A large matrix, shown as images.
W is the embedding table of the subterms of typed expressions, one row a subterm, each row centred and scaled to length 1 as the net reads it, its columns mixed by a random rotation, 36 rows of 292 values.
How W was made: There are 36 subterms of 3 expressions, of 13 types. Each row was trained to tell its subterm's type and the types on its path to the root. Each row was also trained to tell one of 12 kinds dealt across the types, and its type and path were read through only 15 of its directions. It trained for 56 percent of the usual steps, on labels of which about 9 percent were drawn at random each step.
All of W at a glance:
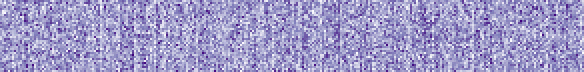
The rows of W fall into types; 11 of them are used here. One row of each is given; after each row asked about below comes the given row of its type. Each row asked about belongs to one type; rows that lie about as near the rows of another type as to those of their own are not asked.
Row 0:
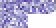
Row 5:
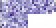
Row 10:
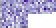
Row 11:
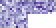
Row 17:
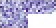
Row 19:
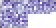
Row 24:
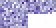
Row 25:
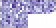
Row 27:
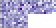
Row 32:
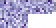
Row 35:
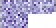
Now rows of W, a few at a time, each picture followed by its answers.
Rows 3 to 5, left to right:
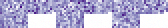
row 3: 24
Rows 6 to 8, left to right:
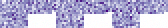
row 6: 17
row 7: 11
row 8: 27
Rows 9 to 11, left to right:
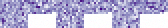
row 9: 11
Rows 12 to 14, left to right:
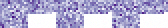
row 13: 27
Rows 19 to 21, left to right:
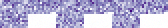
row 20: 19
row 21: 17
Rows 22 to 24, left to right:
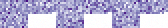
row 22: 35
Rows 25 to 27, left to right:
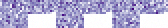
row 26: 0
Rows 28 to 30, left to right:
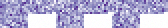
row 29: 11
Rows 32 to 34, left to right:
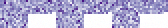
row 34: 19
